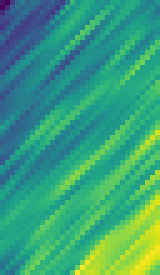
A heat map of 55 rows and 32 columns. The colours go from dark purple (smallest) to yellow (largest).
Mirror symmetry: none. Histogram: bell-shaped. Lone odd cells: none. Average level on the scale: 60%. Ninth with the highest average: bottom right. Grain: diagonal, up to the right. Slope: up to the bottom right.
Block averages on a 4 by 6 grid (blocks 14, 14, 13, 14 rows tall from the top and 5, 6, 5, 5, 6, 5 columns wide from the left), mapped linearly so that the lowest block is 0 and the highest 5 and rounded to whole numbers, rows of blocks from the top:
012222 | 122233 | 223334 | 233445
